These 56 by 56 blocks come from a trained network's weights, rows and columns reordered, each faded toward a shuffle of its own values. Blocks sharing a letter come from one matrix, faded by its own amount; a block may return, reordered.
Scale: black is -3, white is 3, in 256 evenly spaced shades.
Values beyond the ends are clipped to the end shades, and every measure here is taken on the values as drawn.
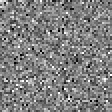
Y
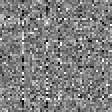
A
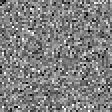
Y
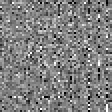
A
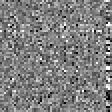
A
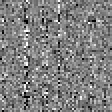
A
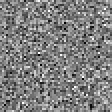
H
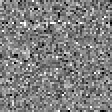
Y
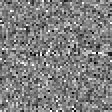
Y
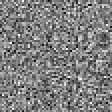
H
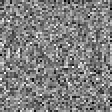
H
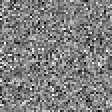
H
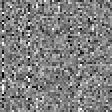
A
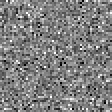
Y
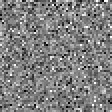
Y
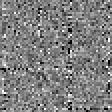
A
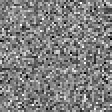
H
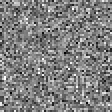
H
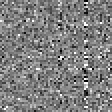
A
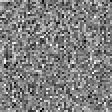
H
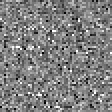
Y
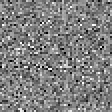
Y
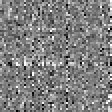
A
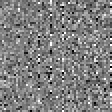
A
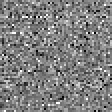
Y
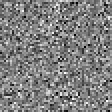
H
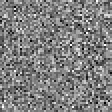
H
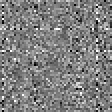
A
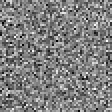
H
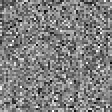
H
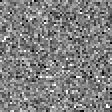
Y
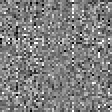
A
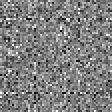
A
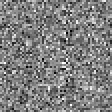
H
